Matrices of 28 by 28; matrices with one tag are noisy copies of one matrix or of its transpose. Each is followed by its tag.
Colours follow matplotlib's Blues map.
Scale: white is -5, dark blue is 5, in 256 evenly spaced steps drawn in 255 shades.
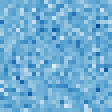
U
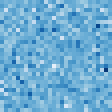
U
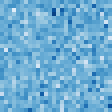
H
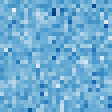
H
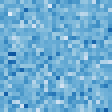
H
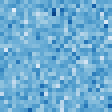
H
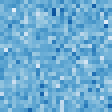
H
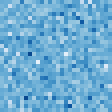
U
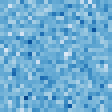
U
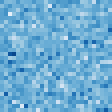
H
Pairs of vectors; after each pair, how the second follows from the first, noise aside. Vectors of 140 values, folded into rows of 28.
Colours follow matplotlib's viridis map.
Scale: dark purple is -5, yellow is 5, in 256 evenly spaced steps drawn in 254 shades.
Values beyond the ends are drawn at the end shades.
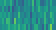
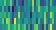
scaled up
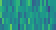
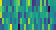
scaled up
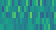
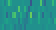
partly zeroed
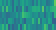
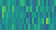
shuffled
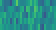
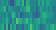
shuffled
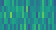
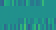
partly zeroed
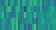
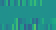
partly zeroed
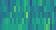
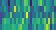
scaled up
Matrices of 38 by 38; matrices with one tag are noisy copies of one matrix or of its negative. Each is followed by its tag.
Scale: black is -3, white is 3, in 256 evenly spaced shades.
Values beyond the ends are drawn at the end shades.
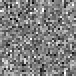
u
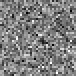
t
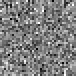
u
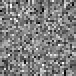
u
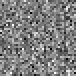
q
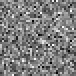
t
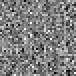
q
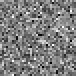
t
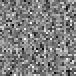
q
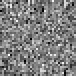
u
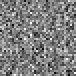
q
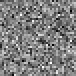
t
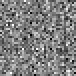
q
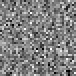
q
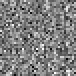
q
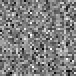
q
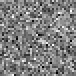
t
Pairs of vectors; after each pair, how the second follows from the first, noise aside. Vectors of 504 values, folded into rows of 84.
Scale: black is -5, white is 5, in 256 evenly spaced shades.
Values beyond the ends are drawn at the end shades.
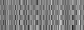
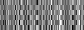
scaled up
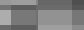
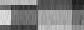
scaled up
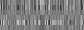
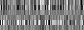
scaled up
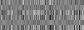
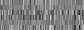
sign-scrambled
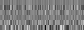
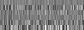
sign-scrambled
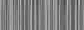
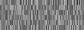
sign-scrambled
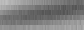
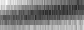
scaled up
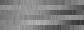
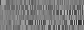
sign-scrambled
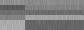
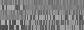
sign-scrambled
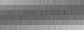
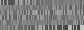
sign-scrambled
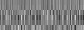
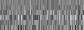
sign-scrambled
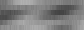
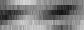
scaled up
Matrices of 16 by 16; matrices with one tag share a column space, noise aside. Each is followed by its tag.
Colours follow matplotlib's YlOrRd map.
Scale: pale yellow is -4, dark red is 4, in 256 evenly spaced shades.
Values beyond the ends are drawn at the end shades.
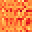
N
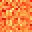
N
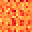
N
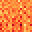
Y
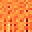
Y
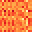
N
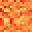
N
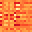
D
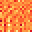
Y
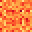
N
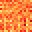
Y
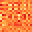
D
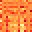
Y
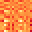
Y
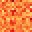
N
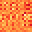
D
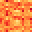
N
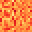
N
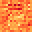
D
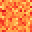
N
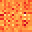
D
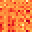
Y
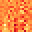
Y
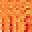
Y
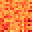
Y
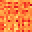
Y
